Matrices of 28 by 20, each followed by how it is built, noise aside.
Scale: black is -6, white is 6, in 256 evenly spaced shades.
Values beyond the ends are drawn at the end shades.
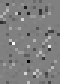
sparse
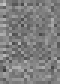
low rank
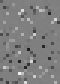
sparse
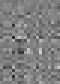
low rank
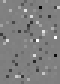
sparse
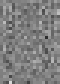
low rank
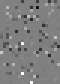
sparse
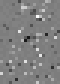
sparse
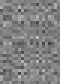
low rank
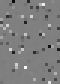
sparse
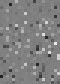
sparse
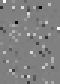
sparse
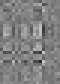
low rank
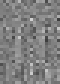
low rank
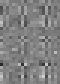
low rank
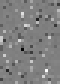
sparse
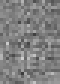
low rank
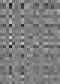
low rank
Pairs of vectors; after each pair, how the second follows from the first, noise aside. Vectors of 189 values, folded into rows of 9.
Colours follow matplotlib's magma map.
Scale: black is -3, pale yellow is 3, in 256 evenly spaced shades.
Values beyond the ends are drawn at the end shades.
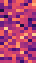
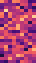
wrapped around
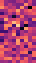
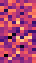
reversed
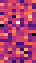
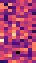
wrapped around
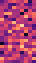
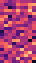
wrapped around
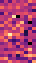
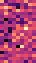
reversed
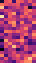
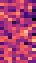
wrapped around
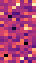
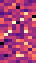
wrapped around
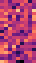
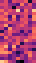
copied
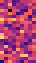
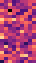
copied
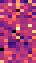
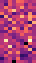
wrapped around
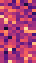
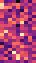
wrapped around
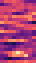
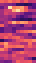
reversed
